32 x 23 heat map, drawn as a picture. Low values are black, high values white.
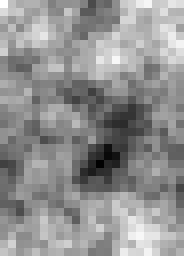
Grain: blotchy. Ninth with the lowest average: centre. Histogram: bell-shaped. Stripes: none. Odd rows or columns: none.
